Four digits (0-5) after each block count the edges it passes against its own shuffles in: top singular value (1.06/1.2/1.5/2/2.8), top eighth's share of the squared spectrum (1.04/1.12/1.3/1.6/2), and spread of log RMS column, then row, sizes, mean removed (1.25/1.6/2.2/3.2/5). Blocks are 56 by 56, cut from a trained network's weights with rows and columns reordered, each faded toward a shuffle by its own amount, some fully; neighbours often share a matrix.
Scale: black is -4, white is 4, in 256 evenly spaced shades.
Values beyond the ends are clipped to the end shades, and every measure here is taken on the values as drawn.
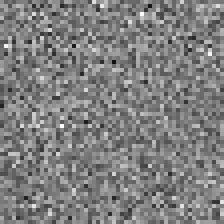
2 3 0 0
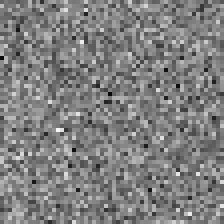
0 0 0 0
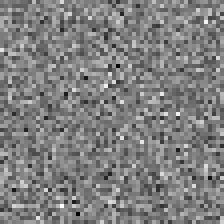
2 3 1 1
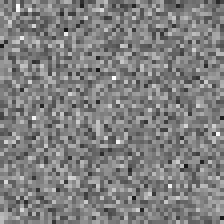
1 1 0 0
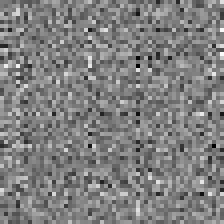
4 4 3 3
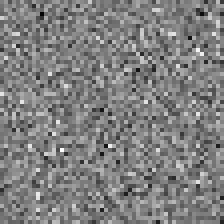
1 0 0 0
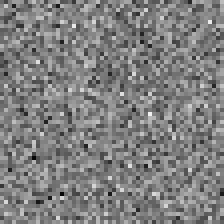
1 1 0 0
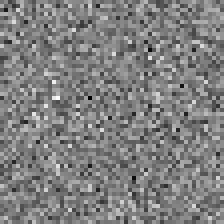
2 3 1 1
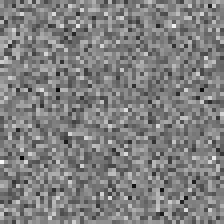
0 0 0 0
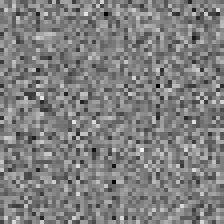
3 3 1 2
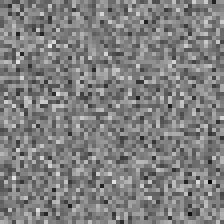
2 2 0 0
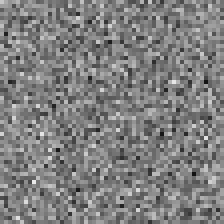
1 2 0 0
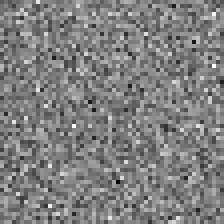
0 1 0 0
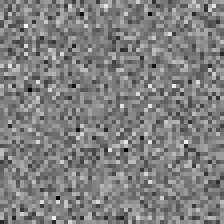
1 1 0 0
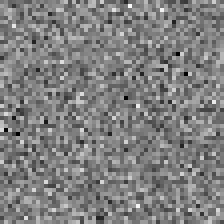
0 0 0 0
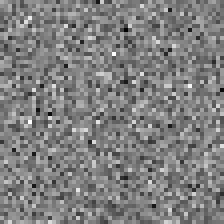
1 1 0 0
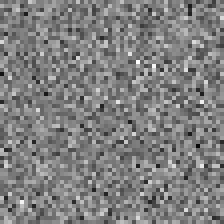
1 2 0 1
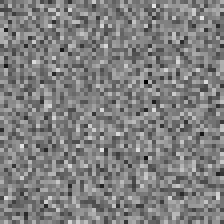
0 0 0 0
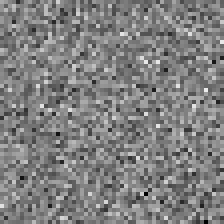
1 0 0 0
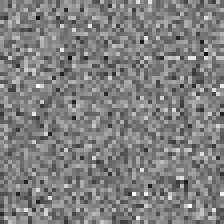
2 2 0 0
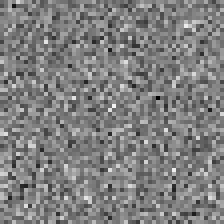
3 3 1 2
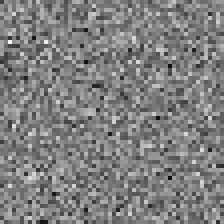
1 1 0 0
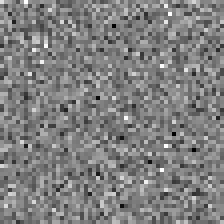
1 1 0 0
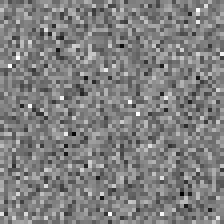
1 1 0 0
